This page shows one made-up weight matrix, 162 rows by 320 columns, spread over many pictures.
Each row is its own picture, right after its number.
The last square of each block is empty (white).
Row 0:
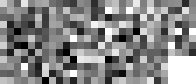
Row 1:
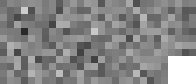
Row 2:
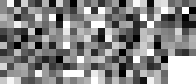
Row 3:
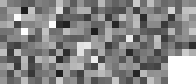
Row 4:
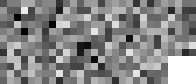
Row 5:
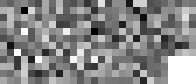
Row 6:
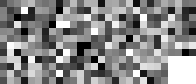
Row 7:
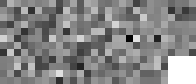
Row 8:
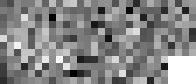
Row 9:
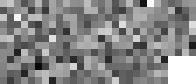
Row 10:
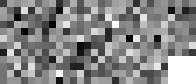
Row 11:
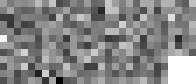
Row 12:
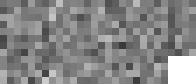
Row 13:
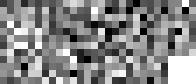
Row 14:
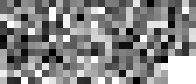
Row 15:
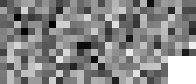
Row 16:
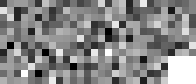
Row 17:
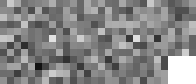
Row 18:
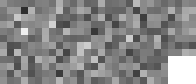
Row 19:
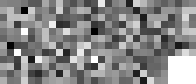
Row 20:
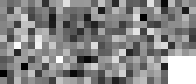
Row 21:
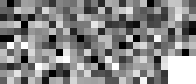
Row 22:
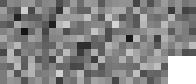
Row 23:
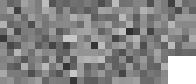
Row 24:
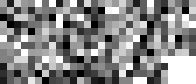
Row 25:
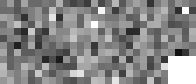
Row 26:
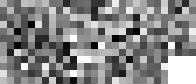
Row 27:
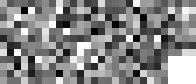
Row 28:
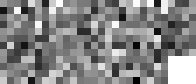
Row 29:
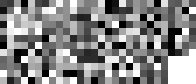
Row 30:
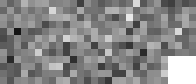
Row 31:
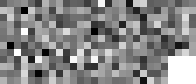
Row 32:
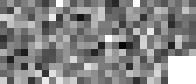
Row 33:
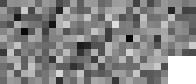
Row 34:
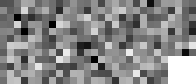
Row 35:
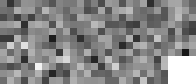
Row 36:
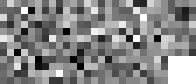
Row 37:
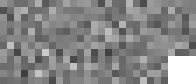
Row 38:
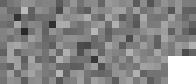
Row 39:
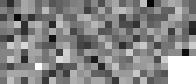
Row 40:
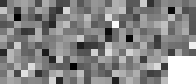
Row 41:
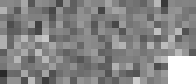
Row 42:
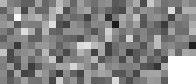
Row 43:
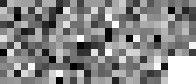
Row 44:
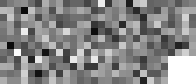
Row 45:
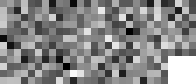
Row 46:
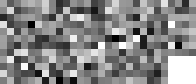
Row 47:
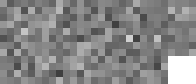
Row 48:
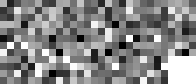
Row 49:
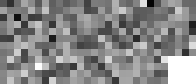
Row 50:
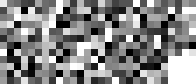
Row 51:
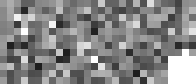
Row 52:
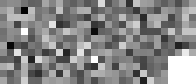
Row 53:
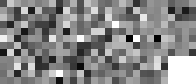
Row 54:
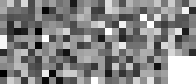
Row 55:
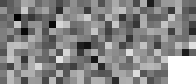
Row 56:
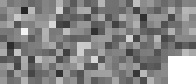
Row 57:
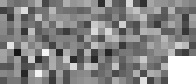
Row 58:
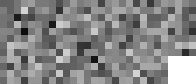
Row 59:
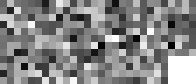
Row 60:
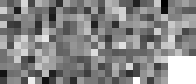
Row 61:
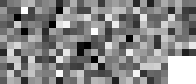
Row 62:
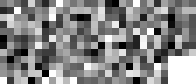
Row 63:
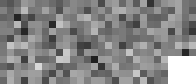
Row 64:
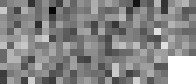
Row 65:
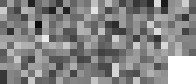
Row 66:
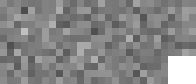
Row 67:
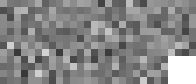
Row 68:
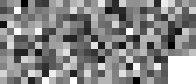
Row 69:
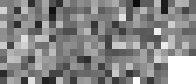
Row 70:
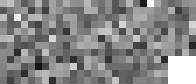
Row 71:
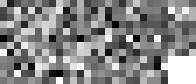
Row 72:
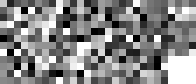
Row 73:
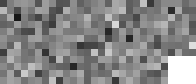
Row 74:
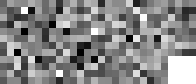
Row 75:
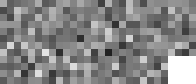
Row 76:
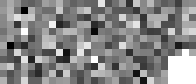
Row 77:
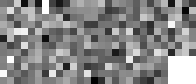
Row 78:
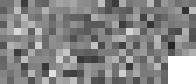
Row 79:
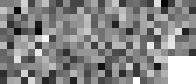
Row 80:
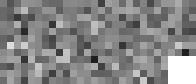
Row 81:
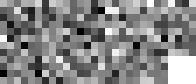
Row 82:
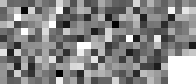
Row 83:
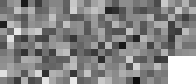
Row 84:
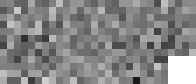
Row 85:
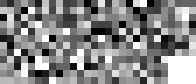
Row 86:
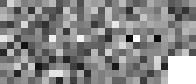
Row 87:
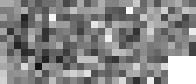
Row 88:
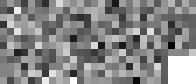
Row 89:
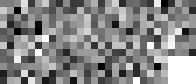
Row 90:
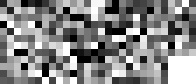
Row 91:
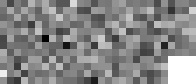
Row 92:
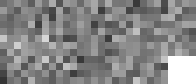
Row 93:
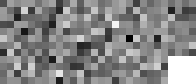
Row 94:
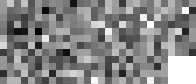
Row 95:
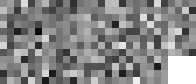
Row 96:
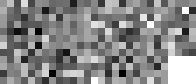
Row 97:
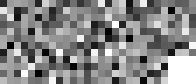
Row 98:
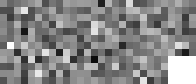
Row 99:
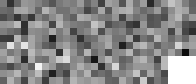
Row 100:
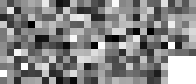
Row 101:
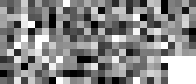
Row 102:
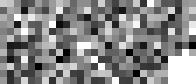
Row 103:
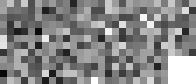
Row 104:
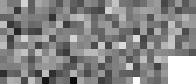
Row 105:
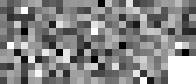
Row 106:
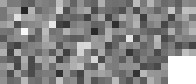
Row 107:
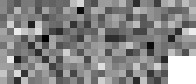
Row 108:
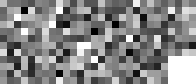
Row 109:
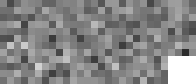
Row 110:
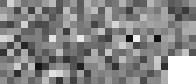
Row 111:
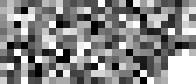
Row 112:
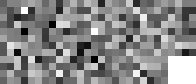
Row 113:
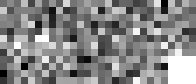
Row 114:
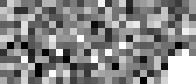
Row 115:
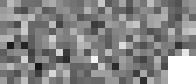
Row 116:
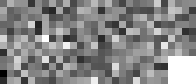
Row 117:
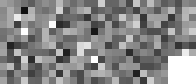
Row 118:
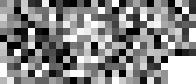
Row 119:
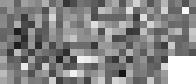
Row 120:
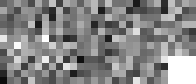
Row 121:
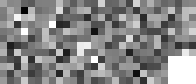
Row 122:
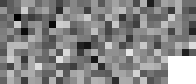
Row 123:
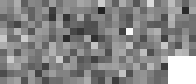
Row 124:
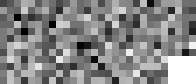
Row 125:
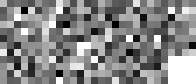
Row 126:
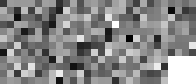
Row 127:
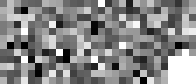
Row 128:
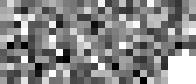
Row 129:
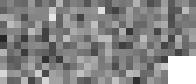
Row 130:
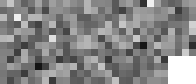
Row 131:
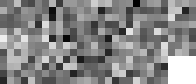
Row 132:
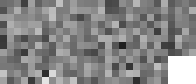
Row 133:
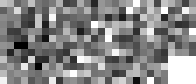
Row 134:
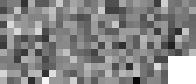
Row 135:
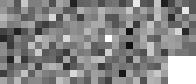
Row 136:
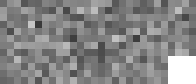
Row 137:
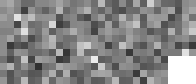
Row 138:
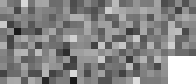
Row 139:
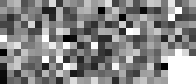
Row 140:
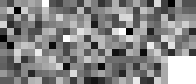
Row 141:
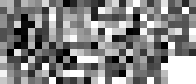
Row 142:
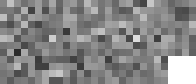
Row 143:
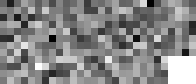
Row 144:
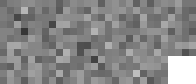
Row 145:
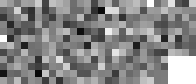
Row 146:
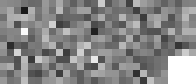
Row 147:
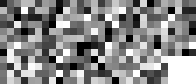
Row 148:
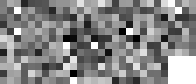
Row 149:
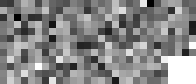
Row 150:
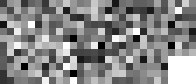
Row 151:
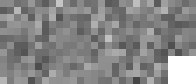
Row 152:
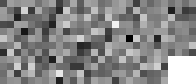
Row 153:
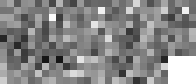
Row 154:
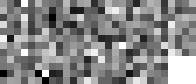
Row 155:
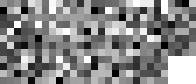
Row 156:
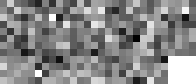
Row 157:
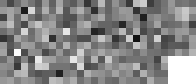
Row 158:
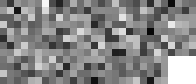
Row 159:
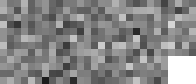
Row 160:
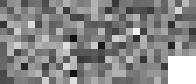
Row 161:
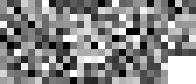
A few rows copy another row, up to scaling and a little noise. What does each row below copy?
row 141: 119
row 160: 150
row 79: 89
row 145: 81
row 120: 92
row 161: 23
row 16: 97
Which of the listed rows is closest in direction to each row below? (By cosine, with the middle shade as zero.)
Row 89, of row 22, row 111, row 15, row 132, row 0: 0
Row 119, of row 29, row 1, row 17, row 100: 100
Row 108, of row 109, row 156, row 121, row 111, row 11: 121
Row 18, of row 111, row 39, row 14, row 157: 111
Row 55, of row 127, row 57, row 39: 39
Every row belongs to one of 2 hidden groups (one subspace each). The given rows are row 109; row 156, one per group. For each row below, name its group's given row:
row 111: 109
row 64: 156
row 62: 156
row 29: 156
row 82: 109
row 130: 109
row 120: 156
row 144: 109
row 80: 109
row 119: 156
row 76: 109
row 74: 109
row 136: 156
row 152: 109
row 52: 109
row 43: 109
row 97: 109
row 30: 156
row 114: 109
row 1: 109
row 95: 156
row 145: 156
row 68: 156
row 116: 156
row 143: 109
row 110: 109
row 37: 109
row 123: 156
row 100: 156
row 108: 109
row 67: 109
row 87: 156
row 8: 156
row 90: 156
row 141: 156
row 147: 109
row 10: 109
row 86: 109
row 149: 109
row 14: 156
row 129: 156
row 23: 156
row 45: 156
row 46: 156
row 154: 156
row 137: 109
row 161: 156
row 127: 109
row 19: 109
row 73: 109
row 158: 156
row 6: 109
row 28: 156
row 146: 109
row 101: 156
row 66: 109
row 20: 156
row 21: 109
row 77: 156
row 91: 156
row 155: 156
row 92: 156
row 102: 109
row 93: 109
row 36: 109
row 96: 156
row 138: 156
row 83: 156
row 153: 156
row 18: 109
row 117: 109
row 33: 109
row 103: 156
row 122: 109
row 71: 109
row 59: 156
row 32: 156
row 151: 156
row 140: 156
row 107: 156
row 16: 109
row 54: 156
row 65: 156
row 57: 109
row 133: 156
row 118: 156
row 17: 109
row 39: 109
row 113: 156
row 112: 109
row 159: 156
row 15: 109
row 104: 156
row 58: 109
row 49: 109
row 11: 156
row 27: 109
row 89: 156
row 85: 109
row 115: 109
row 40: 109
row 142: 109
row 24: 156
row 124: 109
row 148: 156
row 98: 109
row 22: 109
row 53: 109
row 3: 109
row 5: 109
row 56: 109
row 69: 156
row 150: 156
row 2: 156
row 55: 109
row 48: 109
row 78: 156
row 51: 109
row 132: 156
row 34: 109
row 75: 109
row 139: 156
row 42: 109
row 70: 109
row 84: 156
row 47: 109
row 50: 109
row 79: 156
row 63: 109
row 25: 156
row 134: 156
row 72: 109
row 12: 156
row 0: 156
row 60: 156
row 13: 156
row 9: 109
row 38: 109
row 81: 156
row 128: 109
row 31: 109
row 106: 109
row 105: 109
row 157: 109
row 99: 109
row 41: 156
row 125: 109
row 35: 109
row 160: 156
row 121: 109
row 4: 109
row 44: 109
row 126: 109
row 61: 109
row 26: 156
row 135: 156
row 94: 156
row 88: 156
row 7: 109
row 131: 156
